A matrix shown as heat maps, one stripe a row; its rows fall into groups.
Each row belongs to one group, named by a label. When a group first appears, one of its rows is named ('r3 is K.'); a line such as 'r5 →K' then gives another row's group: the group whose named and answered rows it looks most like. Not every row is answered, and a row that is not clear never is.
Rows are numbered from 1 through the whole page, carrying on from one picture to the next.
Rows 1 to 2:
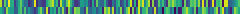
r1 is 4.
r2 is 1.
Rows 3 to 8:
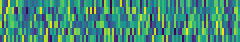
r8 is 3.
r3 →1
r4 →1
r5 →4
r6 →4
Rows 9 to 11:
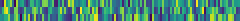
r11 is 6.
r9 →3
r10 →6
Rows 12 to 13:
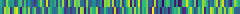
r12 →1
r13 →6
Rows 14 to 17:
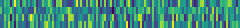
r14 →6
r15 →4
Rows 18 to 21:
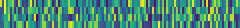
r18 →4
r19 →3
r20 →6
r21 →3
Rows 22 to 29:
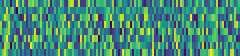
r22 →3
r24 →6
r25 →1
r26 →4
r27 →6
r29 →6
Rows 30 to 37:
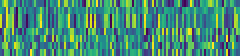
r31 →1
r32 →1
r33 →1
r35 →3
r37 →3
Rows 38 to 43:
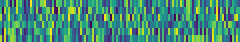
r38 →3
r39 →3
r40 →1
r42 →4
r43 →4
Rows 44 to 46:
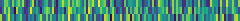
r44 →3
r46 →1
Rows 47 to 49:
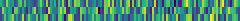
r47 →1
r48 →6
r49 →3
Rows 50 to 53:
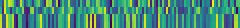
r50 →4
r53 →1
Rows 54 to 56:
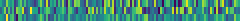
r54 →1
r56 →1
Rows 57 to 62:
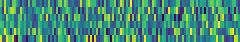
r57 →6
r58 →4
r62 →1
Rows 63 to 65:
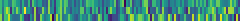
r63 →6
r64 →6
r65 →4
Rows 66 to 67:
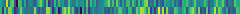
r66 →1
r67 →4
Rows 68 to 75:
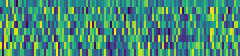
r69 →3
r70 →6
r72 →6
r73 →3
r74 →4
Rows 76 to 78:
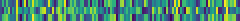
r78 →6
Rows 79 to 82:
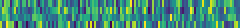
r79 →6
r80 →6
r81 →6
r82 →1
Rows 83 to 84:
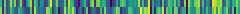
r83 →4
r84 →4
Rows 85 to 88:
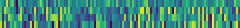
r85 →1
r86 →4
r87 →4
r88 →4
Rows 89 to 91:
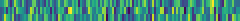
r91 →3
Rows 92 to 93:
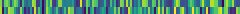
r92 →6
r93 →4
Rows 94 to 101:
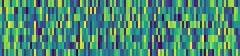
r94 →6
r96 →1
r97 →4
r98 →6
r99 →6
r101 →4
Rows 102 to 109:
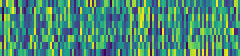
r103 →4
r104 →4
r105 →4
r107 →3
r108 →4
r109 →4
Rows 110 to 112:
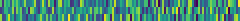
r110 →6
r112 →1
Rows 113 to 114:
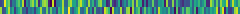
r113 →3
